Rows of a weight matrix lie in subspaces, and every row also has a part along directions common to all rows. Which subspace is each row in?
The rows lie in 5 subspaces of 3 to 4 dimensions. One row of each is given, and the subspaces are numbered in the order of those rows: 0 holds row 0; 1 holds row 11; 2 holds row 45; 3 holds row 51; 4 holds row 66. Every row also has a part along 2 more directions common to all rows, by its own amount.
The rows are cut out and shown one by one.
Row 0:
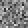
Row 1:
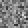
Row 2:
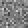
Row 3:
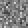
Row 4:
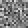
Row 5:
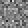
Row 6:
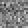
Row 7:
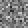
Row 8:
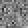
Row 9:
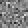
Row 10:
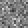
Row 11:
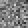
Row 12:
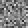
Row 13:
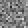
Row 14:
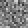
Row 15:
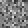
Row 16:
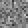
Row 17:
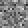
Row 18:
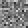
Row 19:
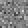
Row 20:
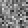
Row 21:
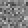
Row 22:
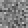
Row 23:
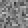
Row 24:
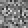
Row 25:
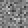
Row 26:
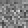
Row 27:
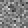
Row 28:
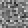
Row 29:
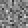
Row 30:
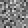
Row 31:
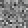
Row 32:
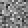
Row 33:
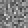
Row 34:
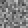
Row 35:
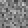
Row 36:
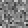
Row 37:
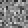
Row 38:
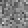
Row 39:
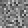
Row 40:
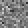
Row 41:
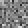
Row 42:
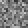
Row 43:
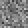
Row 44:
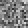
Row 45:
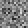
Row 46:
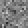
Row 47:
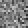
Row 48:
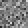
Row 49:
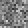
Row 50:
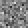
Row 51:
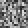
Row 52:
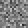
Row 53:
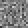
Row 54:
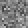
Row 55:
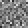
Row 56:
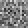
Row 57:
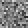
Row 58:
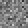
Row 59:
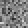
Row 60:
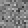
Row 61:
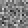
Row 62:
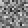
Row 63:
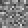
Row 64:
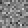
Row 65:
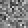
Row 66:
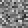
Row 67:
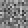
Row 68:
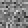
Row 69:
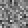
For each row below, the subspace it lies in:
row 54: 0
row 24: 2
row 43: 1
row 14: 3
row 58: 3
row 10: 2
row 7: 4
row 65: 4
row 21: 4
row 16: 3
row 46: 3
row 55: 1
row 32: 2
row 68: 0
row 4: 0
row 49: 1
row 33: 4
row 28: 4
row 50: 2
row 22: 0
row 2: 0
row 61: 2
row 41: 1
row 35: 3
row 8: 0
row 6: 0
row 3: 3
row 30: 4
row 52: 4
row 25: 2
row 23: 3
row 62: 4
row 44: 1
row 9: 4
